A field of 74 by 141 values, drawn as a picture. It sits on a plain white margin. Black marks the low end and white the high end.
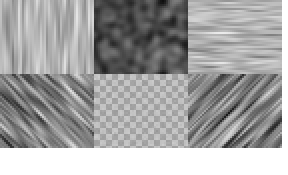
The table splits into 2 rows of 3 panels. Panel 1,1: high, streaked downward. Panel 1,2: low, blotchy. Panel 1,3: high, streaked across. Panel 2,1: middling, slanting down to the right, strong in contrast. Panel 2,2: high, checkered. Panel 2,3: middling, slanting up to the right, strong in contrast.
